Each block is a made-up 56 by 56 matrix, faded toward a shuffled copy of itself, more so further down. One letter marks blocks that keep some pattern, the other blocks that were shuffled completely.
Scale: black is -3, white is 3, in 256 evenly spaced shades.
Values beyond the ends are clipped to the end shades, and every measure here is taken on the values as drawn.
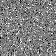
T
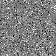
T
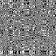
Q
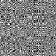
Q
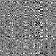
Q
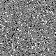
T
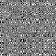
Q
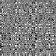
Q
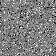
T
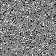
T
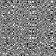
Q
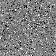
T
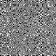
Q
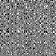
Q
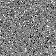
T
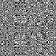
Q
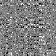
Q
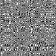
Q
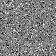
T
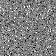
T
